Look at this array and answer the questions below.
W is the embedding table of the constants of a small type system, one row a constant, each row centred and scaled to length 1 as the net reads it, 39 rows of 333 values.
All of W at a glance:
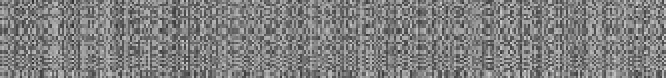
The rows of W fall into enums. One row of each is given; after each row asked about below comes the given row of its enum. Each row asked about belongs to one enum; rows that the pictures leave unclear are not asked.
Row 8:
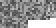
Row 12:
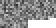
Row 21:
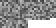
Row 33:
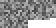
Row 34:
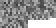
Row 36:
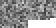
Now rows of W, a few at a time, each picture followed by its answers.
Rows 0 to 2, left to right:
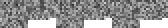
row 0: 34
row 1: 12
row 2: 21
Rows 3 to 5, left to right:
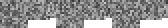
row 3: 8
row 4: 12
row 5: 33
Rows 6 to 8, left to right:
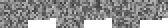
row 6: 33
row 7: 34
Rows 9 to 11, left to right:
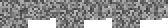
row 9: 21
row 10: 33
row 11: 33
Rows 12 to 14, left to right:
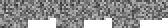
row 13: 12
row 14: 21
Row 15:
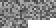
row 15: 21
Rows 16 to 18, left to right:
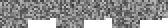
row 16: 21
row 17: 12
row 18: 8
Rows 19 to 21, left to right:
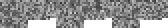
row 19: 8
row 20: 34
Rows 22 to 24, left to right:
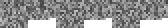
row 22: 34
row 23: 33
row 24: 33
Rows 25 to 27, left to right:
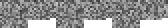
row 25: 21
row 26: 21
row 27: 33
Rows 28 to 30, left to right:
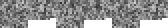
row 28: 36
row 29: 34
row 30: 36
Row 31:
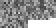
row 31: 34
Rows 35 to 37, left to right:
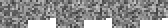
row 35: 8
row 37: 36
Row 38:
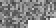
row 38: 8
